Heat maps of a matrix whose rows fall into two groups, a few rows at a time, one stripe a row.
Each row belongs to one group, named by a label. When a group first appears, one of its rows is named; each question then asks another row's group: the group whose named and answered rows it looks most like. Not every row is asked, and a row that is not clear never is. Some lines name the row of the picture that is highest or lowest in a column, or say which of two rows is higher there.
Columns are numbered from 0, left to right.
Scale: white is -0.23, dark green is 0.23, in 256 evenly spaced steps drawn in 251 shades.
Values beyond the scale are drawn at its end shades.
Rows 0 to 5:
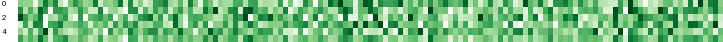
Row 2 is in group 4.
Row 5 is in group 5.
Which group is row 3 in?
5
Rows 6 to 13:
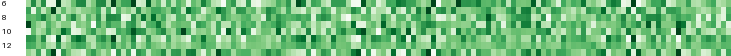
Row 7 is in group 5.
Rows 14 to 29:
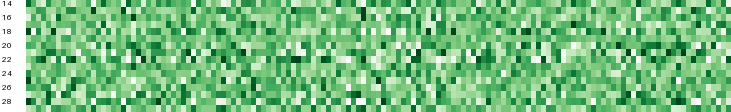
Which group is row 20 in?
4
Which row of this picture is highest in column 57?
29
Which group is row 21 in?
5
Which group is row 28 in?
4
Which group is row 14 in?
4
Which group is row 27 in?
5
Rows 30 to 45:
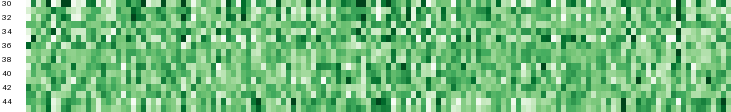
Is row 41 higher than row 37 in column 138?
Yes
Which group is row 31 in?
5
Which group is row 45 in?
5
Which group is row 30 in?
5
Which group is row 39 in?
4
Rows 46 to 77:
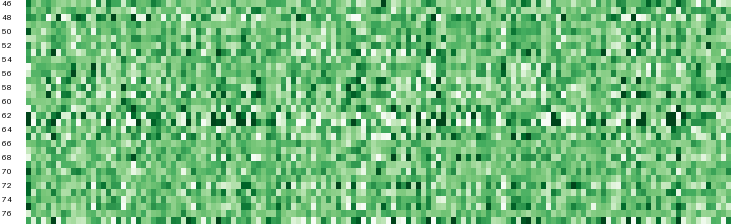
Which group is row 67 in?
5
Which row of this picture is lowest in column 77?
63
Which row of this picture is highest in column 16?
63
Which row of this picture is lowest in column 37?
68
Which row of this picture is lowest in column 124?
55
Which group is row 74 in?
4
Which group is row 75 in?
4
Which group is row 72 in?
4
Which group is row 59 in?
5
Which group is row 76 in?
5
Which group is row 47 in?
5
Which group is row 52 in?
4
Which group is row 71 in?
4
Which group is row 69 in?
5
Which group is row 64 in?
4
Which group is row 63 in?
5
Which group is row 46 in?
4
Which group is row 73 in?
5
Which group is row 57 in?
5
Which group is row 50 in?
4
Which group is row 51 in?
5
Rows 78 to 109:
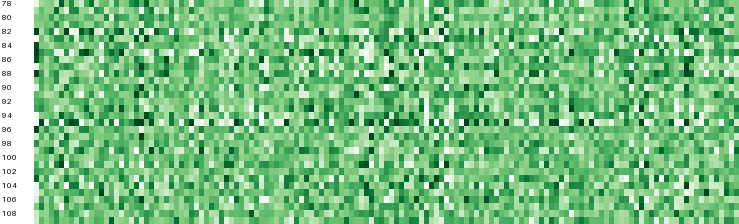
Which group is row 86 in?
4
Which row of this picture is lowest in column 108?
82
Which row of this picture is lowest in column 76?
85
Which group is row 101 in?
5
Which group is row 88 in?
4
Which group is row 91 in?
4
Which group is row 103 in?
4
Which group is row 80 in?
4
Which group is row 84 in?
4
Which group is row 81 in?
5
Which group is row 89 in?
5
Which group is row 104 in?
5
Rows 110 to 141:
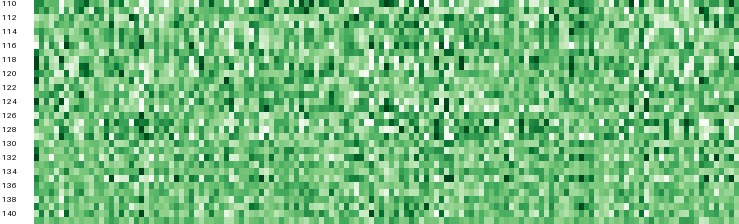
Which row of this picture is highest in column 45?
135
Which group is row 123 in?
4
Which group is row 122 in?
5
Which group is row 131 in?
4
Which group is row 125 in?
5
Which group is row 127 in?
4
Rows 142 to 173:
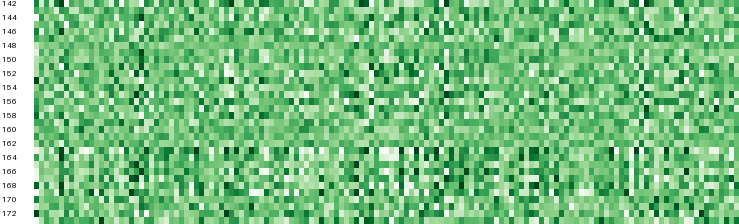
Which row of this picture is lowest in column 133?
152
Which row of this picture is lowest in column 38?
152
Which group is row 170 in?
4
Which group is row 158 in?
5
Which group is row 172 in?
4
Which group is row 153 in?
5
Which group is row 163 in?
5
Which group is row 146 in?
5
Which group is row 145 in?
5
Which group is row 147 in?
4
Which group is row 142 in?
5
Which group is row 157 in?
4
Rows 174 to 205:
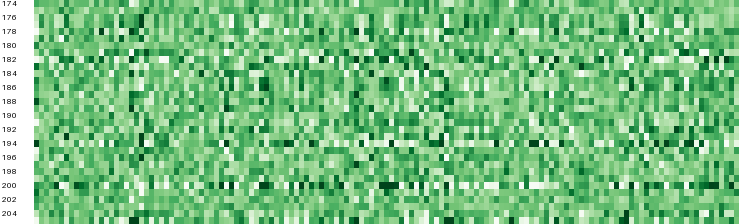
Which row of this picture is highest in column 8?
200
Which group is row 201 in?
5
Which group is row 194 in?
4
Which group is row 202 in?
4
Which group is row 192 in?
5
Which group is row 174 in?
4
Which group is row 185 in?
5
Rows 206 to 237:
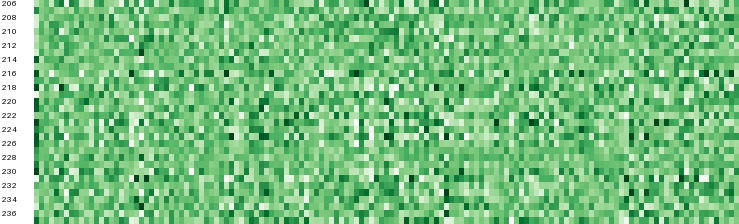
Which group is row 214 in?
5
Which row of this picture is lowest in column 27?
230
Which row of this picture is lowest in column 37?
235
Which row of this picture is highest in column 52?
222
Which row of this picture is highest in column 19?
216
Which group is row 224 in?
4
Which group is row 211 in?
4
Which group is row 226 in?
4
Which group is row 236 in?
5
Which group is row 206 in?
5
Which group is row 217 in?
4
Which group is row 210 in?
5
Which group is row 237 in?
4
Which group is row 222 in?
4
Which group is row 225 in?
5
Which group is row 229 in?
5
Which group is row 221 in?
4
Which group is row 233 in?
5
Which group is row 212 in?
5
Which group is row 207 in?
4
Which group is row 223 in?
4
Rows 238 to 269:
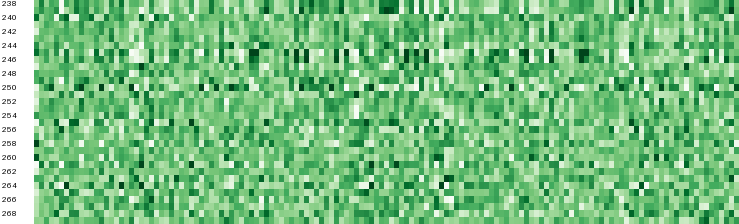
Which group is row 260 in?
4
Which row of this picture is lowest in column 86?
244
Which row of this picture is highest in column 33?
250
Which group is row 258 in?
4
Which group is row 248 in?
4
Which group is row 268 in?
5
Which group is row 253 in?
4
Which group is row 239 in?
5
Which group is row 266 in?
4
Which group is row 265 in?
5
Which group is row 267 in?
4
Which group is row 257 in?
5
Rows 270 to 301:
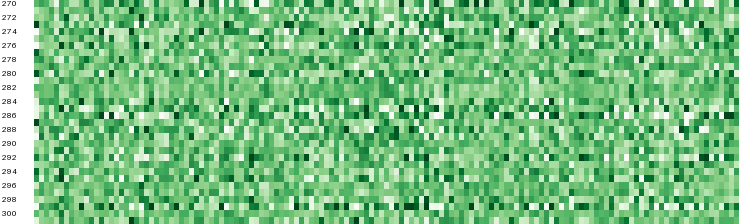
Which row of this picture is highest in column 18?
285
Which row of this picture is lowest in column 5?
289
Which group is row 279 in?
4
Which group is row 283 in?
5
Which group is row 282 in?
5
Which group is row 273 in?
4
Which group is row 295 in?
5
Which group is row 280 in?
4
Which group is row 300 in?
5
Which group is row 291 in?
5
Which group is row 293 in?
5
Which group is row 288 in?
4
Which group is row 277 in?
4
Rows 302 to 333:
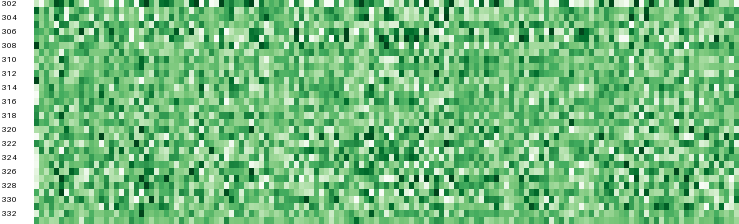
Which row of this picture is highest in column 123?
302
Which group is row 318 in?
5
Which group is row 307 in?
4
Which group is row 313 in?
5
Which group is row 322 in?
4
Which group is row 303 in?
5
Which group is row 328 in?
4
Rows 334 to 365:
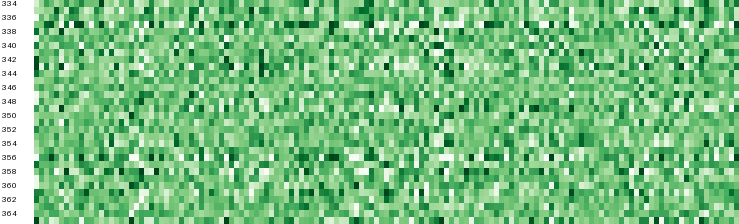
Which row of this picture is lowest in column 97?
337
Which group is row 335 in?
5
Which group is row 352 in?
4
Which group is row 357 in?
5
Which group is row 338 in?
5
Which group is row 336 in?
5
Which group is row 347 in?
5
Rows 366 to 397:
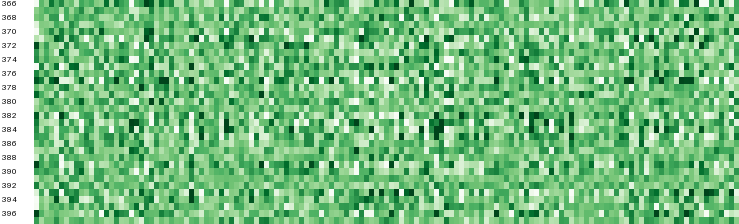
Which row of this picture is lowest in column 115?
389
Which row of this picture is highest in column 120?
371
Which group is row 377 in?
4
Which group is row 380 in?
4
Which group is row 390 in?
4
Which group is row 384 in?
4
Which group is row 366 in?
4
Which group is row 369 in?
5
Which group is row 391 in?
5
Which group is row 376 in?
4
